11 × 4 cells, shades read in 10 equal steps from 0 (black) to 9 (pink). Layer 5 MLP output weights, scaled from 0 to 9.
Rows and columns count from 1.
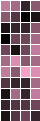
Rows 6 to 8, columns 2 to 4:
8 5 6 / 5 9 8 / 2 2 6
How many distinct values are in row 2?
4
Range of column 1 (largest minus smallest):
7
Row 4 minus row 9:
-1 -2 2 -1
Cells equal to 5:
5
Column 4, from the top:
5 1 5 6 7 6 8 6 7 4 2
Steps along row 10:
up same up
